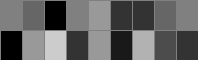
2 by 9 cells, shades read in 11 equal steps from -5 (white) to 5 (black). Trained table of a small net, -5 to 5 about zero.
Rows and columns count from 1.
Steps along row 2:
down down up down up down up up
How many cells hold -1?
3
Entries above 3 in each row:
1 2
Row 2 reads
5 -1 -3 3 -1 4 -2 2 3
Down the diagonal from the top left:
0 -1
